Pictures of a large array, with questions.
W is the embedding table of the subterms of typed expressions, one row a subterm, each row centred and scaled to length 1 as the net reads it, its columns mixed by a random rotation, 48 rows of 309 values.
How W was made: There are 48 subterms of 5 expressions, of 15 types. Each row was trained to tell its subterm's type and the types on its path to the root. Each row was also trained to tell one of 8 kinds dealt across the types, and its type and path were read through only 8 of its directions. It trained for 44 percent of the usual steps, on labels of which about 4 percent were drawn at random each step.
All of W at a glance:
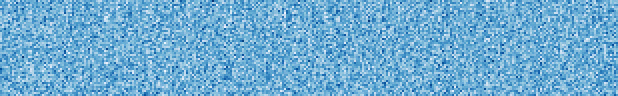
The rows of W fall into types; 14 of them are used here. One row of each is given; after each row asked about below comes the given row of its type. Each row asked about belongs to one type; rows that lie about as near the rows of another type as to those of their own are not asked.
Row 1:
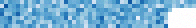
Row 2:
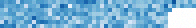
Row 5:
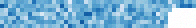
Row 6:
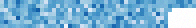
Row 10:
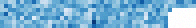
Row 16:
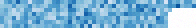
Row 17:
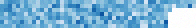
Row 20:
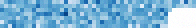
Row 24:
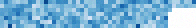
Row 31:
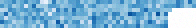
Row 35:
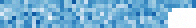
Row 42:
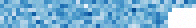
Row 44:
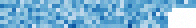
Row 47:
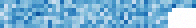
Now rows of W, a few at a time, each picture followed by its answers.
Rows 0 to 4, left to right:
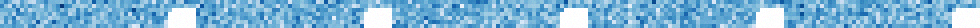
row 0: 42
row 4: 2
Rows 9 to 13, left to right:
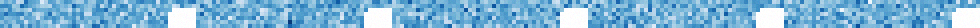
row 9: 24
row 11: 16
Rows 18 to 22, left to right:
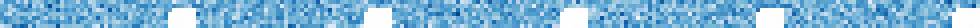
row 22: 5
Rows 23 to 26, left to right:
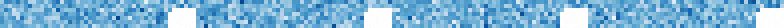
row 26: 5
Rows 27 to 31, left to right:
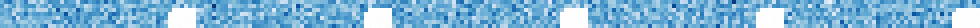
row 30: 44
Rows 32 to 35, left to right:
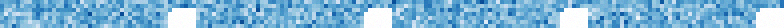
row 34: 2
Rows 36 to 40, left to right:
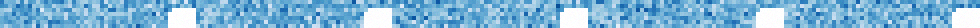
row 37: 16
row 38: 2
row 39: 31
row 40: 47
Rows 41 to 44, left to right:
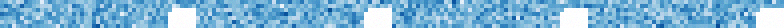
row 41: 24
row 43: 5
